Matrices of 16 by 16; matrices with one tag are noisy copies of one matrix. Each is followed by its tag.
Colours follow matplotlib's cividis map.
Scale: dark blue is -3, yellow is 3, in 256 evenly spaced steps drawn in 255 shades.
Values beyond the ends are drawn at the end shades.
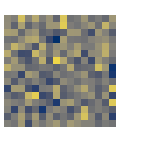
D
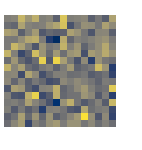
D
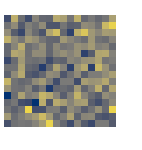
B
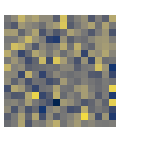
D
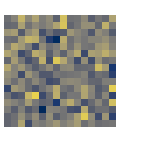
D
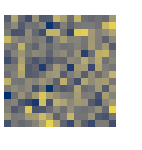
B
